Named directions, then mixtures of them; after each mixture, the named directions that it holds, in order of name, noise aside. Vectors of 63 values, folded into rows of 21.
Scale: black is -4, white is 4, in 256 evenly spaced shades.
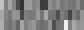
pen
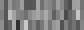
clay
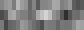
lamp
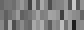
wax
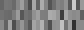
wax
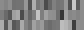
pen, wax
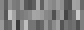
clay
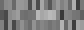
lamp, wax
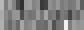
pen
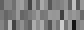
wax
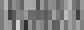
clay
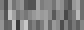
clay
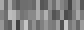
clay, pen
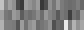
pen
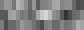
lamp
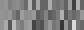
wax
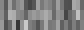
clay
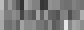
pen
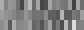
pen, wax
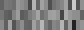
wax
